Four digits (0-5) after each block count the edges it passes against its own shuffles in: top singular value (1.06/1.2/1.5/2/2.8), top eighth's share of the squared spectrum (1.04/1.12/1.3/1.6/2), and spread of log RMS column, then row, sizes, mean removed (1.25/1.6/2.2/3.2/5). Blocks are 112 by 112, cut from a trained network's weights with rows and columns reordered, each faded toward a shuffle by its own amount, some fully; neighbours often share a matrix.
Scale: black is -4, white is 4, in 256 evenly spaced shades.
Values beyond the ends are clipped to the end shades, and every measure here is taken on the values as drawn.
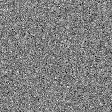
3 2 0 0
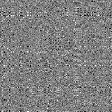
4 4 2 3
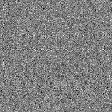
4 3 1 2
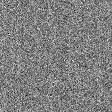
1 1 0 0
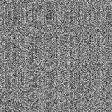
4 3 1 1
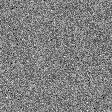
0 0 0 0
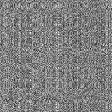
4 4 2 2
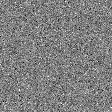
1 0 0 0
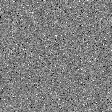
1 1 0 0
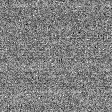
2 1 0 0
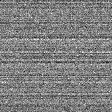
5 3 1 3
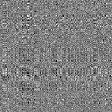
5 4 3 3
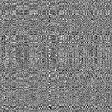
5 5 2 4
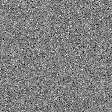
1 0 0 0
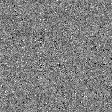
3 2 1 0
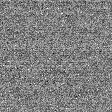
2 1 0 0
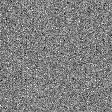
2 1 0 0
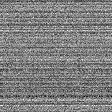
5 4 2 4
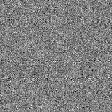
4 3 0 2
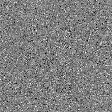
3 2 1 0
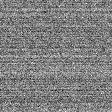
4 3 0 1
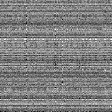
5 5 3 4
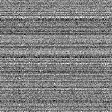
5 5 2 4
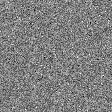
0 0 0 0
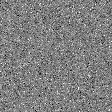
0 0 0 0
